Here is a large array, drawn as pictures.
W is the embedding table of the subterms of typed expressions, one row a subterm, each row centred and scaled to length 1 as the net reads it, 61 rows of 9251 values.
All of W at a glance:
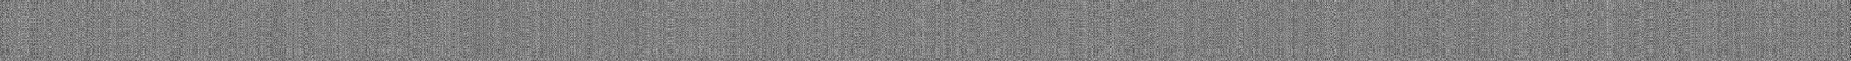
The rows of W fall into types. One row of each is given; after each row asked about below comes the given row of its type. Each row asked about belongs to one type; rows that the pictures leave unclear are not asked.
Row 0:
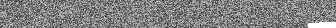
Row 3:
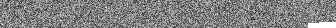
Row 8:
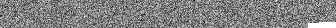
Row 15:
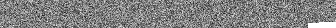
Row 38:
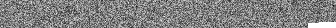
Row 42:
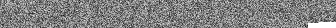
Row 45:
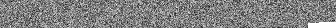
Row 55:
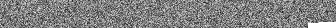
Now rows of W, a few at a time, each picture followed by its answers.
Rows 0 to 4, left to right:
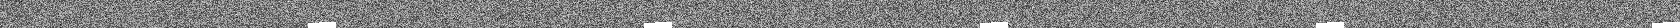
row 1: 0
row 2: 15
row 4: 42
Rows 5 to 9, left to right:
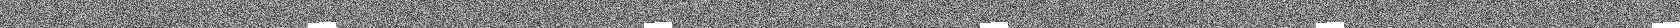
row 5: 8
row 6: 42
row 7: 42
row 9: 3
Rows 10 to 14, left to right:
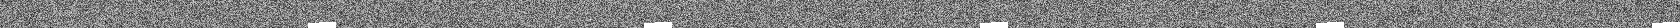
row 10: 45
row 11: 55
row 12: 15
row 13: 0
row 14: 38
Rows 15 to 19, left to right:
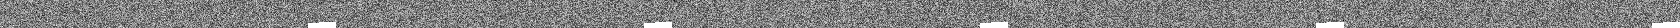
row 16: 0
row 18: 42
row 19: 3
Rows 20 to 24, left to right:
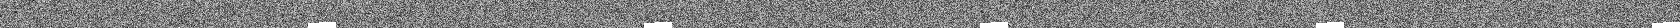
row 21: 42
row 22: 42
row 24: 0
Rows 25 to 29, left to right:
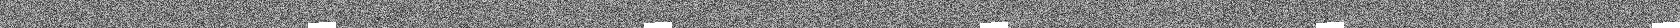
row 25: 42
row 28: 38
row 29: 15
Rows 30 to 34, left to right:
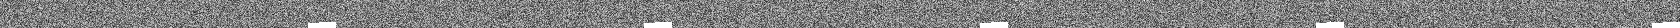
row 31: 15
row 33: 45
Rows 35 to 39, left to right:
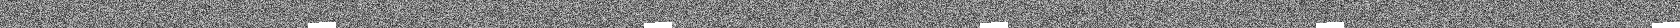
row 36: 0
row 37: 3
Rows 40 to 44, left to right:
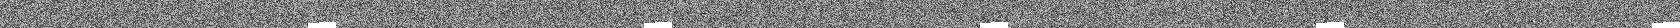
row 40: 3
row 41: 15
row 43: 38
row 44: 8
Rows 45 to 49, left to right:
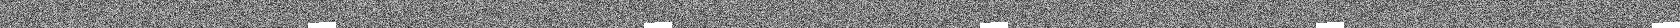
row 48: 3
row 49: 0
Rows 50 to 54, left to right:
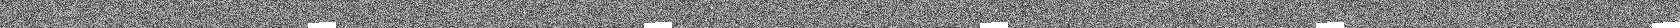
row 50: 45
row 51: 0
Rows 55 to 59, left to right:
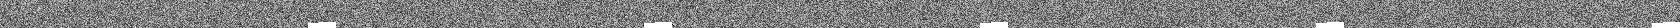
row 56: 3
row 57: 3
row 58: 8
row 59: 8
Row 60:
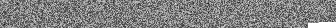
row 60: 55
